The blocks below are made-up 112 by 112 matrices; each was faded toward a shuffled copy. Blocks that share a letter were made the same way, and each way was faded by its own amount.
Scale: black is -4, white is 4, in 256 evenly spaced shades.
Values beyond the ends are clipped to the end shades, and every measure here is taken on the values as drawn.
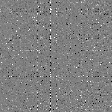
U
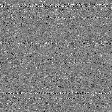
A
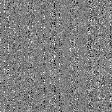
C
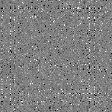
U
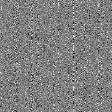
C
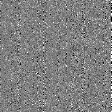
C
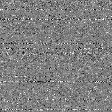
A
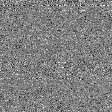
A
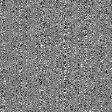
C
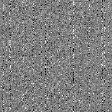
C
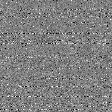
A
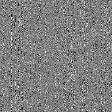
C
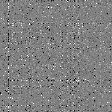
U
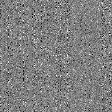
C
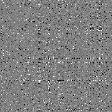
U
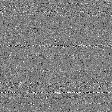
A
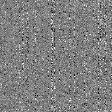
C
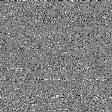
A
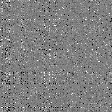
U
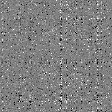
U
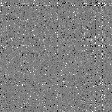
U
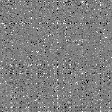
U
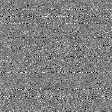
A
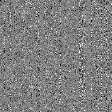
C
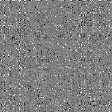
U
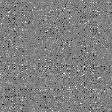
U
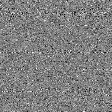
A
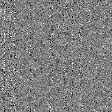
C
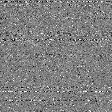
A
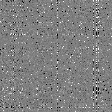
U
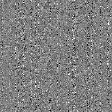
C
